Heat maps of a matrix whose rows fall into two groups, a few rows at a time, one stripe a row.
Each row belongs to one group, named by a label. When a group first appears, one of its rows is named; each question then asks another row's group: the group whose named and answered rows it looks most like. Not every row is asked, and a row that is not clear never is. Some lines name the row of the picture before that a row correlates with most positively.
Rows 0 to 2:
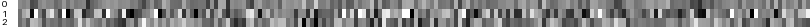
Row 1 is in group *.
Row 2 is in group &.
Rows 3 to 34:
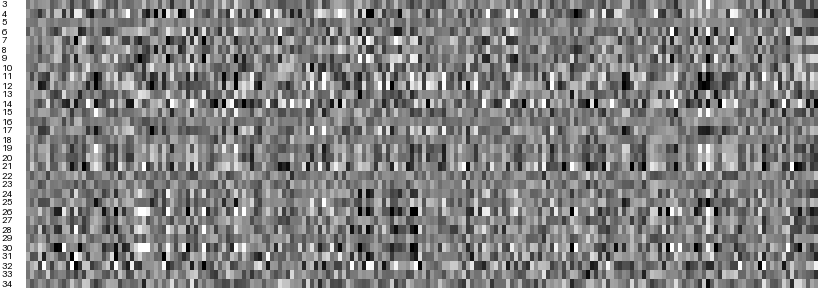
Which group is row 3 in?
&
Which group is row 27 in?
&
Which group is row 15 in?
&
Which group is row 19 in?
&
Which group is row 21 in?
&
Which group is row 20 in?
&
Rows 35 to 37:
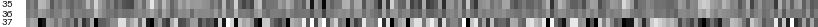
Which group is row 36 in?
&
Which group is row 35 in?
&
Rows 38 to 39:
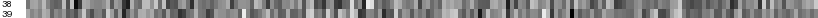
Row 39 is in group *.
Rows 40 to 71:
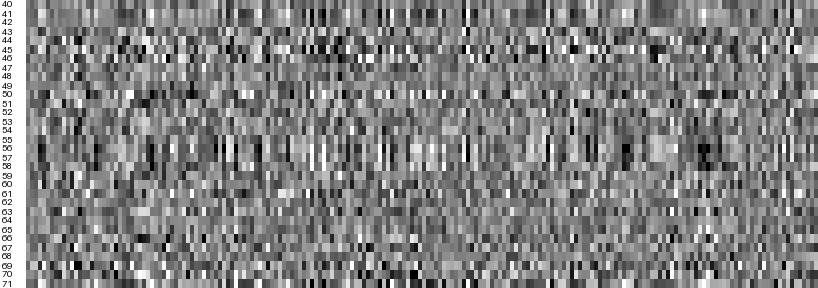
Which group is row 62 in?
&
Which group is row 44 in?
*
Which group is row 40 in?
&
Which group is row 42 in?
&
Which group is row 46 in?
*
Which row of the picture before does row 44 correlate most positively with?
38
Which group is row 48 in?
*
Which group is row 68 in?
*
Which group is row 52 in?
&
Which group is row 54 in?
*
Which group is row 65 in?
&
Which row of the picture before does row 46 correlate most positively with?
38
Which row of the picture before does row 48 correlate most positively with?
38
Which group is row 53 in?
*
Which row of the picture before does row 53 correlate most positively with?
38
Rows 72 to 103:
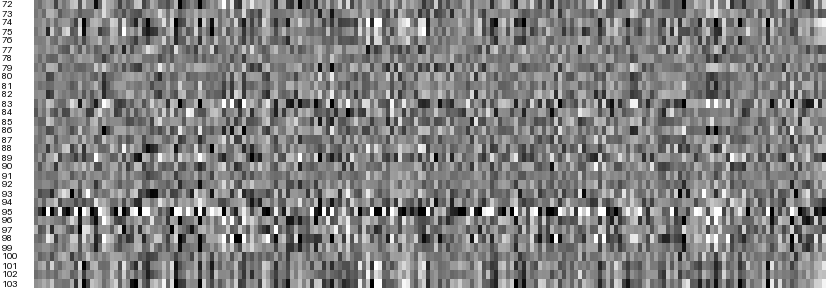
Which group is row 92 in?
&
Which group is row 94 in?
&
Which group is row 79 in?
&
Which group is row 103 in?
*
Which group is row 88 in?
*
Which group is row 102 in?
*
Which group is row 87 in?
&
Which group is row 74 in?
*
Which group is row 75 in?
*
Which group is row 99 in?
&
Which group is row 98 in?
&
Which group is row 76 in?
*
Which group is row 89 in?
&
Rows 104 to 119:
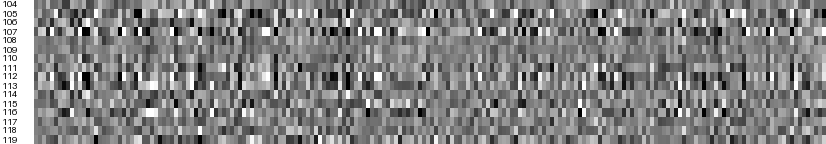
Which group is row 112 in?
*
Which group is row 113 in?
*
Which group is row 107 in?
*
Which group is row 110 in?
*
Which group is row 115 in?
*
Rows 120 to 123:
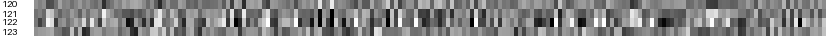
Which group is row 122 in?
&
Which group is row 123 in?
*
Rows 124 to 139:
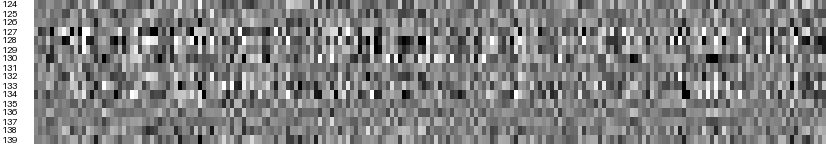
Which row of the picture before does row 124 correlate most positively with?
122
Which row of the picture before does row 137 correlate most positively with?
120
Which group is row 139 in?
&
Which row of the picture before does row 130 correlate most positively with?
120
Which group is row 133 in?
&
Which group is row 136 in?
&
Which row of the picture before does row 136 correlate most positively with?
121
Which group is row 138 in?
*
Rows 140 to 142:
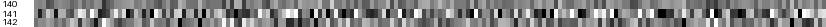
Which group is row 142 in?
&
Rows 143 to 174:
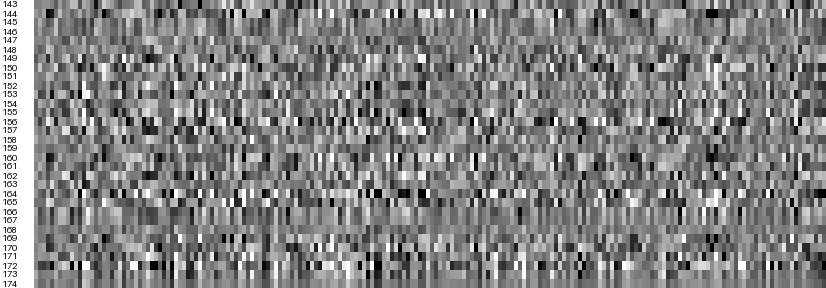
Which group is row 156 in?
&
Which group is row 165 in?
&
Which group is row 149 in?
*
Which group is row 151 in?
&
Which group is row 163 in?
*
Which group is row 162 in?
*
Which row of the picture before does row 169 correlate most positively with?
140
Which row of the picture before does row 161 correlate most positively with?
140
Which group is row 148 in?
&
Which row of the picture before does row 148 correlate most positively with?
141
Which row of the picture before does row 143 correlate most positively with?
142
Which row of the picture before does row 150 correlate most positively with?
142
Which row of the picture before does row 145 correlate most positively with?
140
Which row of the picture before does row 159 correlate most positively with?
140
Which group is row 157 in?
*
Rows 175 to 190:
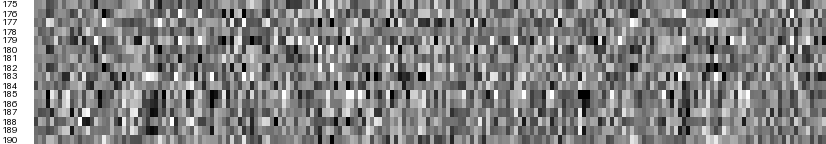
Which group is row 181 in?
&
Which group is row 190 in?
&
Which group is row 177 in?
&
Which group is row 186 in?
*
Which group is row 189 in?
*
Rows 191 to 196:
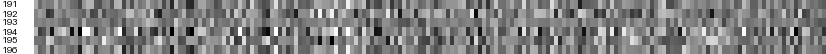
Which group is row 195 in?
&
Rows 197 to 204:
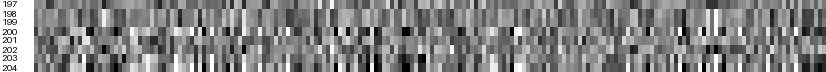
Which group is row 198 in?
&
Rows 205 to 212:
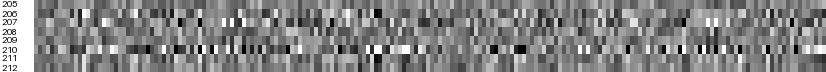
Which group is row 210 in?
*
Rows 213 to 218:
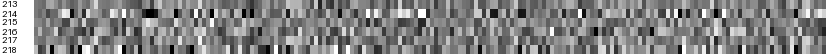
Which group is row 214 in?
*
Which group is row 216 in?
&
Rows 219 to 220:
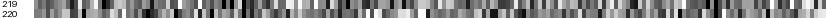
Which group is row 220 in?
*
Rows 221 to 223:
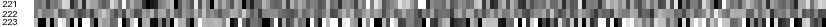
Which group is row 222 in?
&
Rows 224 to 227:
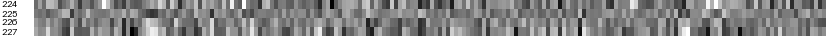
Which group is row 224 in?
&
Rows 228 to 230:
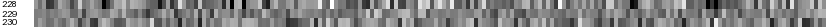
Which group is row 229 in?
*
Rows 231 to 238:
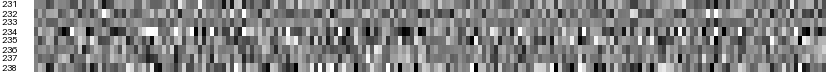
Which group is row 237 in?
*
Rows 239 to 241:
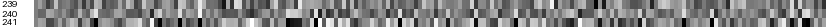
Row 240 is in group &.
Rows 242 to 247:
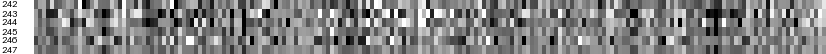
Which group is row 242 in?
*
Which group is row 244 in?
*
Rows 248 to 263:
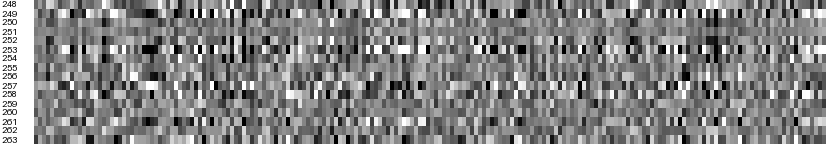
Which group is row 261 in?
*
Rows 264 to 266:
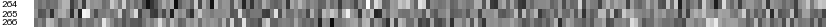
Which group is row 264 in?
*
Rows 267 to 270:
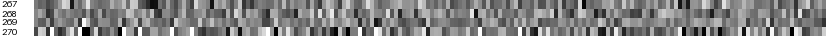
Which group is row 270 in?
*
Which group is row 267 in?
*
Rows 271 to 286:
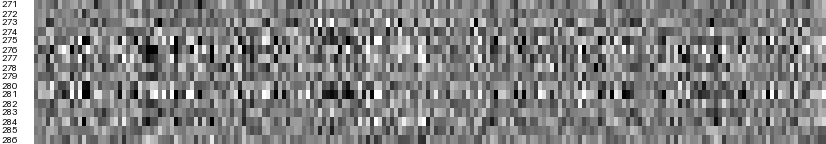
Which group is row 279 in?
*
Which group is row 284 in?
*
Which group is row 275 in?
*
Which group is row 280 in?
*
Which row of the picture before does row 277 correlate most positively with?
270
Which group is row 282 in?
*
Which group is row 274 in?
&
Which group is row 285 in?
&
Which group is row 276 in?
*
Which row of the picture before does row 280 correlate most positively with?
270
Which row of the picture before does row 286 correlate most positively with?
269
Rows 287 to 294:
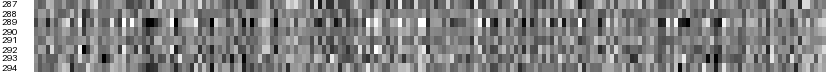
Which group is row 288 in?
*
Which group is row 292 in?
*
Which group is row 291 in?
&
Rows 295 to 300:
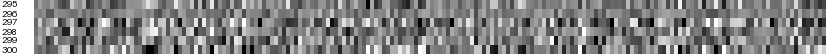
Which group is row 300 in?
*
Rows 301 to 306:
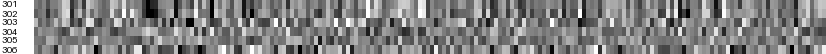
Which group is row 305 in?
&
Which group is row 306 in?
&
